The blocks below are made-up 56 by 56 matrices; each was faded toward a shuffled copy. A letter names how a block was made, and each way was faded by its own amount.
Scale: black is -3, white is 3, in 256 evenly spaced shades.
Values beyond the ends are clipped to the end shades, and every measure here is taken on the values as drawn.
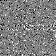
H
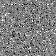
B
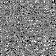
B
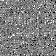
B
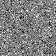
H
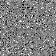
H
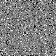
B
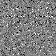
B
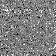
H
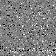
H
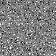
B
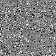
H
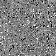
H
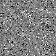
H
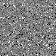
H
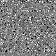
B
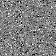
H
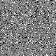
B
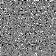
H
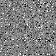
H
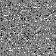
H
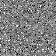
B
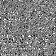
B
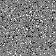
H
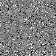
H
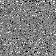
B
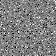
B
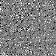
H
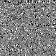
B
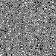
H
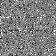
H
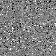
B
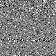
B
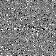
B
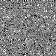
H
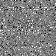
B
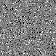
B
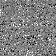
B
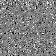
B
